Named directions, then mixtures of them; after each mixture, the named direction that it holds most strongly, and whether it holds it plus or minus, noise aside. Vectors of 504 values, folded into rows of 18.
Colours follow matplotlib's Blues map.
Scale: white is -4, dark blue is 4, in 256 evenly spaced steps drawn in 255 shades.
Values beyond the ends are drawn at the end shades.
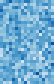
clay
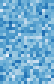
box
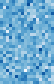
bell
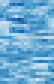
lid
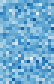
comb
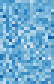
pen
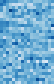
comb, minus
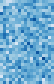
comb, plus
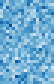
bell, plus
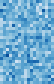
box, minus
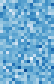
comb, plus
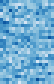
lid, minus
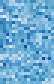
pen, minus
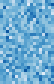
bell, minus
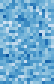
box, minus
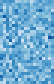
pen, plus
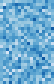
comb, plus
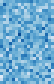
pen, minus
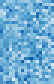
clay, minus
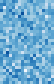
box, minus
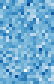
bell, plus
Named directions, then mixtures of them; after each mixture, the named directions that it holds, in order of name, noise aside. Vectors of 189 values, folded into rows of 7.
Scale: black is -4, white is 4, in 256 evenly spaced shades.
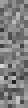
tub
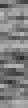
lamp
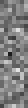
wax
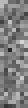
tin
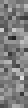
tin, wax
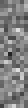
wax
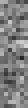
lamp, tin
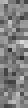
lamp, tin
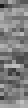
lamp, tin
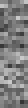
lamp, tub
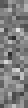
wax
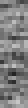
lamp, tub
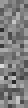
tub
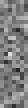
wax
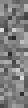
tin, wax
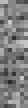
lamp, tin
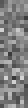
tub, wax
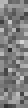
tin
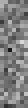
tin
